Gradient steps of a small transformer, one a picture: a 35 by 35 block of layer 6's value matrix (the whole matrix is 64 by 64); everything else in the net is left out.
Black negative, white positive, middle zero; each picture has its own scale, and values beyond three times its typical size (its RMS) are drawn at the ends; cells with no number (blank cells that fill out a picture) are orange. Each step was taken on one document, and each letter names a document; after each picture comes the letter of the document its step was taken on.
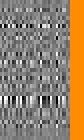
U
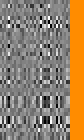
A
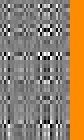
A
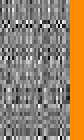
U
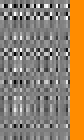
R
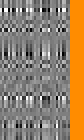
U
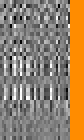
R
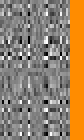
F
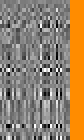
A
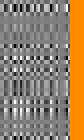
R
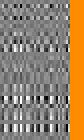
R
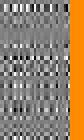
R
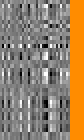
F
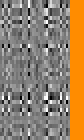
F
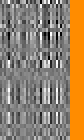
A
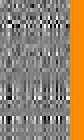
A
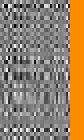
R
